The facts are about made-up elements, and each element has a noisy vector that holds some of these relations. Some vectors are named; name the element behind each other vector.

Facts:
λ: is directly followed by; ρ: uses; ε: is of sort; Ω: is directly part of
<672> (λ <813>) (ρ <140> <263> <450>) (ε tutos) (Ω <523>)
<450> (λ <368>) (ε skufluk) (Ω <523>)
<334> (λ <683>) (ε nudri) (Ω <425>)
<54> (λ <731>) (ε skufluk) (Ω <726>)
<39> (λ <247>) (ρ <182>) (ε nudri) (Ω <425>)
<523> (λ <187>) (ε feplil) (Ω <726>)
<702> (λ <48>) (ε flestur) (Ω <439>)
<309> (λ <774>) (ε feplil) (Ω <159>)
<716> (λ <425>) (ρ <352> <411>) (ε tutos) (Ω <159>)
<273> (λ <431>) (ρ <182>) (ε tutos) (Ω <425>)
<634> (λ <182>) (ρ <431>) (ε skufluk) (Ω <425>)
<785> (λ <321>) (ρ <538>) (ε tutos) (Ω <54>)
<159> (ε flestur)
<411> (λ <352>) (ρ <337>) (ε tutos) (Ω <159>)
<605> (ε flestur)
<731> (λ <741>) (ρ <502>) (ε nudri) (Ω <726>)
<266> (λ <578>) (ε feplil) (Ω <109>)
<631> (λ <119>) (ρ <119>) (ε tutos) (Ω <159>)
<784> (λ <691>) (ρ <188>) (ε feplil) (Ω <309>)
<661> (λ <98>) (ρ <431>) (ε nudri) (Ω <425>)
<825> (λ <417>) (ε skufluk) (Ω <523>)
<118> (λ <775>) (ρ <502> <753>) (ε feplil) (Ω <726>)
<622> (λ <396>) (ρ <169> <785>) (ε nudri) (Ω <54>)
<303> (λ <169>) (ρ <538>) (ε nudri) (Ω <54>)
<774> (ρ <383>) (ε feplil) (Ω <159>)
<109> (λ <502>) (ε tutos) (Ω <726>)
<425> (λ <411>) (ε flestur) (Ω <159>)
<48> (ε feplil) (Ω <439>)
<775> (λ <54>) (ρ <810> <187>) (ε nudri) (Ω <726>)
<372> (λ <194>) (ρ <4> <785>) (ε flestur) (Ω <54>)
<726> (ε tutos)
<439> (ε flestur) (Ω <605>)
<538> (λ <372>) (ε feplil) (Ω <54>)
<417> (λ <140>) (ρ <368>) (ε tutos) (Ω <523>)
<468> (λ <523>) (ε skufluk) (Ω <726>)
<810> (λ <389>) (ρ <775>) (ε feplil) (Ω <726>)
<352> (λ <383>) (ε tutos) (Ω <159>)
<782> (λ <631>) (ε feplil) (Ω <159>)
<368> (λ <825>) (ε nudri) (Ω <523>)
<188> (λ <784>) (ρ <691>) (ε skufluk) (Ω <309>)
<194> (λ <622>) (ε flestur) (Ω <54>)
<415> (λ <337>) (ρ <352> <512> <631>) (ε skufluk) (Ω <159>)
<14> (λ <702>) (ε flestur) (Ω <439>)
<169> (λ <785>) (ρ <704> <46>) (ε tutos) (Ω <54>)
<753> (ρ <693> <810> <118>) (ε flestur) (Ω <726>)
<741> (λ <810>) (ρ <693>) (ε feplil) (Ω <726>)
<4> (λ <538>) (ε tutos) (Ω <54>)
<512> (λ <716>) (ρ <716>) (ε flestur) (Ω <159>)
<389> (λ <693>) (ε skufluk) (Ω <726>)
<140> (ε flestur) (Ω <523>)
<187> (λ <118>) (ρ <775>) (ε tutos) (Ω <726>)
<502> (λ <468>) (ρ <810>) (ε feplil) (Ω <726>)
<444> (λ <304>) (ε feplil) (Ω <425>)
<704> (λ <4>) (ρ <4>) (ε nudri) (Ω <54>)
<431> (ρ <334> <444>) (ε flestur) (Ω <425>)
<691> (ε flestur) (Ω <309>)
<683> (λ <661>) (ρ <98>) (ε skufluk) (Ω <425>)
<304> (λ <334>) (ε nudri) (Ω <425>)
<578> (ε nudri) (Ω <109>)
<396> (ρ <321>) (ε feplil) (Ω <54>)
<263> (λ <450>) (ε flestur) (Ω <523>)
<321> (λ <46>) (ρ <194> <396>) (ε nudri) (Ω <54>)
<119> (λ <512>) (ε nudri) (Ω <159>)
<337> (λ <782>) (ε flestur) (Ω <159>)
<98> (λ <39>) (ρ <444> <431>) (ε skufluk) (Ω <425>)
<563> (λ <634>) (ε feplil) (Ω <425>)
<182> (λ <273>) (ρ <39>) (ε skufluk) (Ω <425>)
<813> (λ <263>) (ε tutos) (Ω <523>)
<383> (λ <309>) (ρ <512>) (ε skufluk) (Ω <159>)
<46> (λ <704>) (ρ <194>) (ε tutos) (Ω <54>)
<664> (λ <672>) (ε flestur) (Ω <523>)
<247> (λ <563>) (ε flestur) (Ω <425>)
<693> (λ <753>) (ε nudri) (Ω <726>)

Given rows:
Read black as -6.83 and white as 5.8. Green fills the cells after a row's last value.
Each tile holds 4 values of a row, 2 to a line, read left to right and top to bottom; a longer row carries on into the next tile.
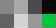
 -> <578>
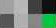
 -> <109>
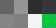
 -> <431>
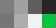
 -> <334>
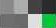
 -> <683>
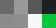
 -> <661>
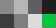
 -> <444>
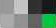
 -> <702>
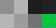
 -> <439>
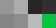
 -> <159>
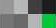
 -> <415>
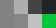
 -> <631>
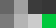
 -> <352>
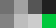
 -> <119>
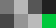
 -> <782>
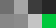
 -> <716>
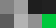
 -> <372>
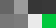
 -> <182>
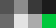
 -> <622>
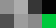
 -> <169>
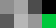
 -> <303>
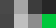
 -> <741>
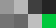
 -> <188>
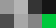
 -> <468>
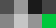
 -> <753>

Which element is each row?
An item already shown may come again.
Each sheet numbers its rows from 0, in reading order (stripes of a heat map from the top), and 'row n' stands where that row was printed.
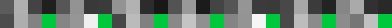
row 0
<118>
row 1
<273>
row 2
<450>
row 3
<753>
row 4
<273>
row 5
<741>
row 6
<512>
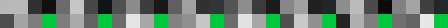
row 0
<664>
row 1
<48>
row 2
<622>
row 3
<383>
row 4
<622>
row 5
<194>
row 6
<266>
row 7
<98>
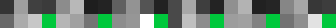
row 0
<774>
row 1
<439>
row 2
<39>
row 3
<741>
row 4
<605>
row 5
<247>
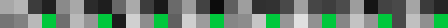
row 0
<337>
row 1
<726>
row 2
<538>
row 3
<704>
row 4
<383>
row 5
<775>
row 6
<753>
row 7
<741>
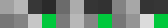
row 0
<691>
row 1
<187>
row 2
<425>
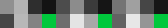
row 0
<450>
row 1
<622>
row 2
<368>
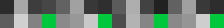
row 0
<810>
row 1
<411>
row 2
<118>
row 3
<411>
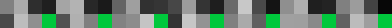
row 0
<54>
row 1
<263>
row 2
<383>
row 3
<396>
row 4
<48>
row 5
<605>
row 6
<321>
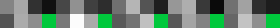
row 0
<46>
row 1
<693>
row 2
<784>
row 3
<672>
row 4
<417>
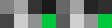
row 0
<4>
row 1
<389>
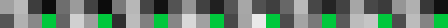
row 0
<109>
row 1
<704>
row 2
<523>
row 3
<731>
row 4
<563>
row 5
<502>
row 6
<309>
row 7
<813>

